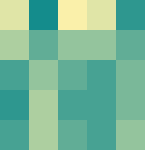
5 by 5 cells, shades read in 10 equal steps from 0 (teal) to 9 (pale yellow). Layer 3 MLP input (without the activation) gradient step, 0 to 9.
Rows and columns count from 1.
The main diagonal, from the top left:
8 3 3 2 5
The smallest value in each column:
1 0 2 2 1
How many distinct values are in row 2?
3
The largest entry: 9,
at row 1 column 3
